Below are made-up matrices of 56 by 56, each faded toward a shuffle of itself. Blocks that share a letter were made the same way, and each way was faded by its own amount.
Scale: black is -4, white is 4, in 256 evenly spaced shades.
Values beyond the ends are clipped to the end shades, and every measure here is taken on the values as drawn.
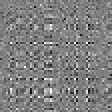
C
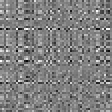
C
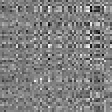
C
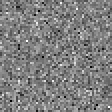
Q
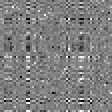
C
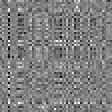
C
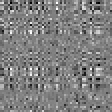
C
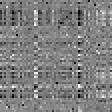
C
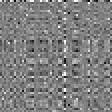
C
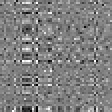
C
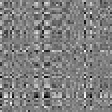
C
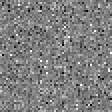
Q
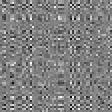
C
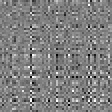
C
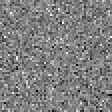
Q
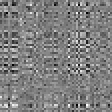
C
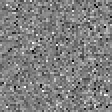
Q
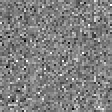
Q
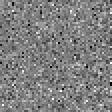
Q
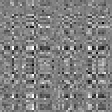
C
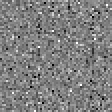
Q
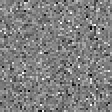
Q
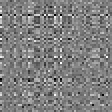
C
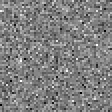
Q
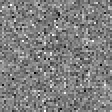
Q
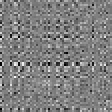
C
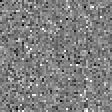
Q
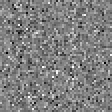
Q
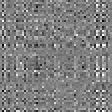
C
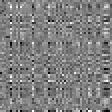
C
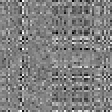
C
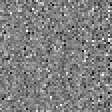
Q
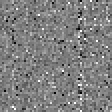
Q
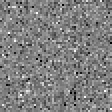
Q
